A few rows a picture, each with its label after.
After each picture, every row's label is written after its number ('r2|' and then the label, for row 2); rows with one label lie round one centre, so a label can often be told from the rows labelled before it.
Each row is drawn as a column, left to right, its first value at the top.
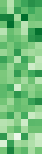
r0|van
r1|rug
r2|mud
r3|van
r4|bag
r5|bag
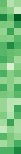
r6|van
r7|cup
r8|rug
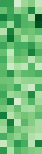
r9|van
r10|bag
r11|rug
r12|cup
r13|mud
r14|rug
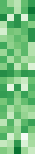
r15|van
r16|mud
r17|rug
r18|mud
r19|bag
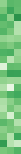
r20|cup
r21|mud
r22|van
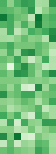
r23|van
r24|cup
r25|van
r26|mud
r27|mud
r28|rug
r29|cup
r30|bag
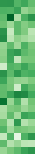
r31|bag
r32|van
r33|mud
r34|van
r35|van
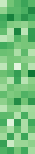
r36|cup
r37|van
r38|bag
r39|van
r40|bag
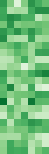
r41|bag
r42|rug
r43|cup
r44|cup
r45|bag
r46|mud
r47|mud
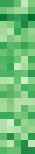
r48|van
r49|van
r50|cup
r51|rug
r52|van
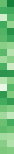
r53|mud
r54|bag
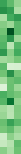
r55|mud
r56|bag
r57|cup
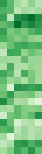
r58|bag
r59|mud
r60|rug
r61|rug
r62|rug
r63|rug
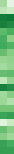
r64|rug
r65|rug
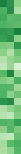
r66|bag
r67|bag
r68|cup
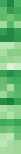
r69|bag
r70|bag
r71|bag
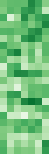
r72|cup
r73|mud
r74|mud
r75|bag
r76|bag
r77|bag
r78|rug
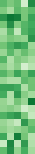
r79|van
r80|rug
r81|van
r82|cup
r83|bag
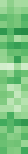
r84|cup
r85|cup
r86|cup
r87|cup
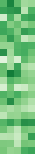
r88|mud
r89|bag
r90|mud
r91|cup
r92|cup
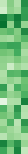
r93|rug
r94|cup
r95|rug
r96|bag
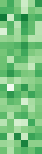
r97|van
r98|mud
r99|van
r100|rug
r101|cup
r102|van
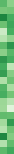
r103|van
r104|cup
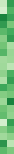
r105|rug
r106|bag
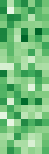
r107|bag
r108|rug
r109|van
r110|bag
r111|mud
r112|bag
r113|cup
